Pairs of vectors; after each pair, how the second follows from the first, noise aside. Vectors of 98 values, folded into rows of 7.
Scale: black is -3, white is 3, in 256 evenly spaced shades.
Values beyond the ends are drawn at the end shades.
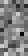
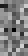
shuffled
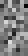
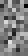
copied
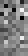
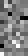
shuffled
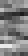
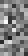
shuffled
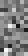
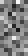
shuffled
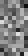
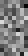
copied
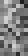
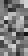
sign-scrambled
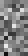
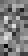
sign-scrambled
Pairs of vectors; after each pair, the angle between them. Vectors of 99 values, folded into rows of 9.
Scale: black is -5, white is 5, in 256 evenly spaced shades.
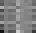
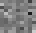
partly opposed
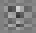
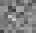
partly aligned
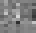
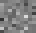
orthogonal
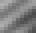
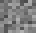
orthogonal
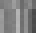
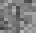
partly opposed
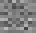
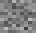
nearly parallel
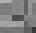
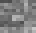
nearly opposite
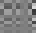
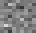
orthogonal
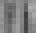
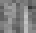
nearly opposite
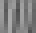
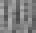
nearly parallel
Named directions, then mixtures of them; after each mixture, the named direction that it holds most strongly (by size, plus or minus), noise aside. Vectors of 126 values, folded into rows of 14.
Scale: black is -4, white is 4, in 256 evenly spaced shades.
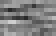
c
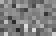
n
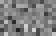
n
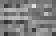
c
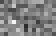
n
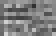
c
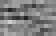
c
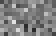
n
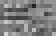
c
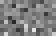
n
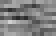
c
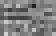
c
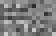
n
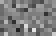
n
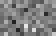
n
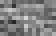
c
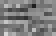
c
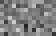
n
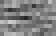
c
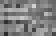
c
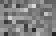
n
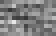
c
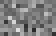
n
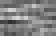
c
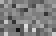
n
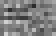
c
